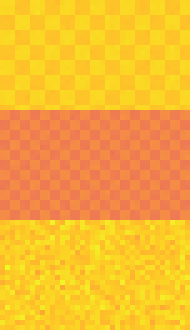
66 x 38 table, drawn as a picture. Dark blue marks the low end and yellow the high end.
It is made of 3 by 1 panels. Panel 1,1: very high, checkered, faint in contrast. Panel 2,1: high, checkered, faint in contrast. Panel 3,1: very high, fine-grained, faint in contrast.
